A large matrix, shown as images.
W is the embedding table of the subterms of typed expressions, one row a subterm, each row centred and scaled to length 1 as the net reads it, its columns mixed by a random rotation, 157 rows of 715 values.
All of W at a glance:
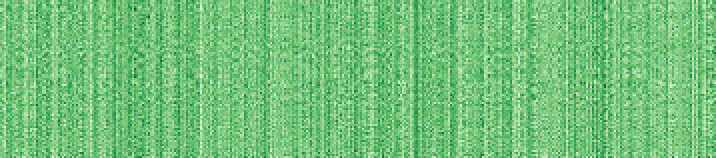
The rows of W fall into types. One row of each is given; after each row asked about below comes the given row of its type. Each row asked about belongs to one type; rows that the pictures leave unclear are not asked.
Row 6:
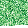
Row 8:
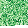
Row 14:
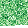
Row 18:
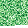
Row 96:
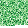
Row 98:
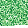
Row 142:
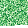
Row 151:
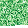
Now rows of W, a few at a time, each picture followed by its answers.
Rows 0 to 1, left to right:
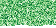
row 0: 14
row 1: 96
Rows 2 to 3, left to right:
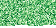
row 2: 142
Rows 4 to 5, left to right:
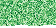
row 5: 6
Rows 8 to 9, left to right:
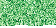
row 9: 151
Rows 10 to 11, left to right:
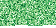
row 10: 151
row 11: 18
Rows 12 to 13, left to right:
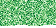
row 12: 98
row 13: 6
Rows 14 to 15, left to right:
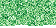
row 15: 18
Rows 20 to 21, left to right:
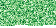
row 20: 96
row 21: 142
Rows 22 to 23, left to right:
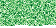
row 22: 96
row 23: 14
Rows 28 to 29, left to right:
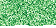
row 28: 8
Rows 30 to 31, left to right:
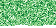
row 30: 14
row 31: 96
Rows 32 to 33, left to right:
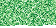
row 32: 18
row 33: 142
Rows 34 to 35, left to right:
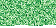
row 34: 18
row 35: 151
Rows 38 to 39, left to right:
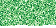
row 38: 98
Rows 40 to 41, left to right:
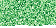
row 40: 142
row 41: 14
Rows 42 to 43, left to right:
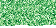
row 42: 8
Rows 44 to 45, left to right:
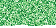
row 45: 18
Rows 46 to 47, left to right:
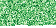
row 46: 151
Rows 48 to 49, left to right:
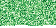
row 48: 6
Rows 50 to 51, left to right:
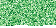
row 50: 8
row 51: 142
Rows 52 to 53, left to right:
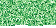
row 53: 151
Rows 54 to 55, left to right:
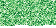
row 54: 96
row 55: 96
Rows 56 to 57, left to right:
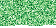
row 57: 96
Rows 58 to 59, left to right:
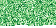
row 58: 142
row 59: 8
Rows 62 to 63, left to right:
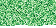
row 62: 18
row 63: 142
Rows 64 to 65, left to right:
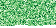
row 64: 96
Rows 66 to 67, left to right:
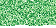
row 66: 151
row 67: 98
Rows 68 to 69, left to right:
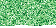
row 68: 18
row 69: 8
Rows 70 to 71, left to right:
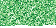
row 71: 142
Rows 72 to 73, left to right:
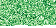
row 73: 14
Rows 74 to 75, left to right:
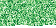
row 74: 151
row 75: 142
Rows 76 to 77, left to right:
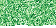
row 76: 142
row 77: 8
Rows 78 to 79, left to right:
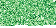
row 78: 96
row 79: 14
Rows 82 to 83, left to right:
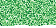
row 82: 98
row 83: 98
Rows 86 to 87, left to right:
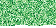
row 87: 6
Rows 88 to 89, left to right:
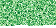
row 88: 14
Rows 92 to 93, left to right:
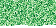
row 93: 142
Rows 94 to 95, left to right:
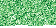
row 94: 18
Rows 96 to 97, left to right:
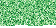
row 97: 18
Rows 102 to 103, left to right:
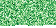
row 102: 151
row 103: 6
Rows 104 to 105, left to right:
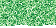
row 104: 14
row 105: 142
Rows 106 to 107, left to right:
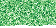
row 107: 14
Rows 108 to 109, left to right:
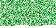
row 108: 8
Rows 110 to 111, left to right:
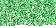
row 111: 14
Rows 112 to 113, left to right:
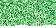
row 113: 6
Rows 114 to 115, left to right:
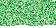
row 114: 18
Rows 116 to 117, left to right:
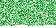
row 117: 6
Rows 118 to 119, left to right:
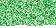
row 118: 18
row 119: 14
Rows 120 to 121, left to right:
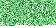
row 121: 14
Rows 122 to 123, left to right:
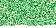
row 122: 6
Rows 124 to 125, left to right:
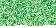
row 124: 14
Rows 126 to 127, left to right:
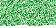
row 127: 98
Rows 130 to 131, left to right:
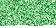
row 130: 98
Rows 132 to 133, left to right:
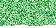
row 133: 18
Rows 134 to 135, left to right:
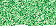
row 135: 18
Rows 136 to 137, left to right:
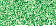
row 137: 8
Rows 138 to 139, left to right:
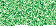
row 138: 96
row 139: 151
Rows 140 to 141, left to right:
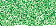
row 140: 98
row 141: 18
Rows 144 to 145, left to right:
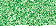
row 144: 18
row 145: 98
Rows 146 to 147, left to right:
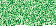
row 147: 142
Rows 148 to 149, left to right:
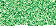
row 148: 96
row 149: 151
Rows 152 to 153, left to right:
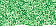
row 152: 6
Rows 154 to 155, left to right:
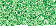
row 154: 14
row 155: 14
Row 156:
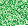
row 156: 151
